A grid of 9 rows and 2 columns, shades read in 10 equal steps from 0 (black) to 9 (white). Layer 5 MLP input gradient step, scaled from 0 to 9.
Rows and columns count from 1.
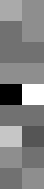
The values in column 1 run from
0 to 7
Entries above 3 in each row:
2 2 2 2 1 2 1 2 2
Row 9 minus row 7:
-3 2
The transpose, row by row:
6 4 4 5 0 4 7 5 4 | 5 5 4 5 9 4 3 4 5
